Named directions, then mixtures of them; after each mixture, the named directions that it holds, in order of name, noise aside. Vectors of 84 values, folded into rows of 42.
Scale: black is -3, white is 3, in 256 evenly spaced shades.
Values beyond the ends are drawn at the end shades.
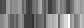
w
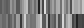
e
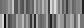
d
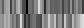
e, w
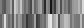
d, w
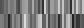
e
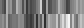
w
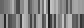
d, e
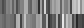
e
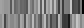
d, e, w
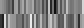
d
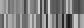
d, e, w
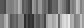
w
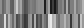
d, e, w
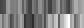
w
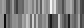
d, w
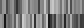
d, e, w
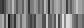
d, e, w
